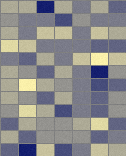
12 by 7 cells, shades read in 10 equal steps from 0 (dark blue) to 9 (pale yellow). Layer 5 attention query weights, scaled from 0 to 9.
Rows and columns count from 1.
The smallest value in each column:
3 0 0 2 4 0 3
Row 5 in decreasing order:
9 7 7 6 4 4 3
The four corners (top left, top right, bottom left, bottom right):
6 3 3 6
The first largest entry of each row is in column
1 1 3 1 6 1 2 1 2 6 1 3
